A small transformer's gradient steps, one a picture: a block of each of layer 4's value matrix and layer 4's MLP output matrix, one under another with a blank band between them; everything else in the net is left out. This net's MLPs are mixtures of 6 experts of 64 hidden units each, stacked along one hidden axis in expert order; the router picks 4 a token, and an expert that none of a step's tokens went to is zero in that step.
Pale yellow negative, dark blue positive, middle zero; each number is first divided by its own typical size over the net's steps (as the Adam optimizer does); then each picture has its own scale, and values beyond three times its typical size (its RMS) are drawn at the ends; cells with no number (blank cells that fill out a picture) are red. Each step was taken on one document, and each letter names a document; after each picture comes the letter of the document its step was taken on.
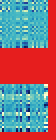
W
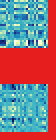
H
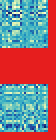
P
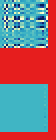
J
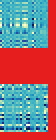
W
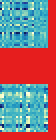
W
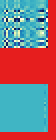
J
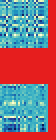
H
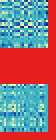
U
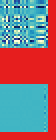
J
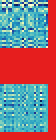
U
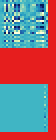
J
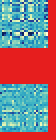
U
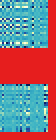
W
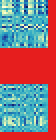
U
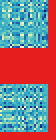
U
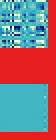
J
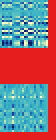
U
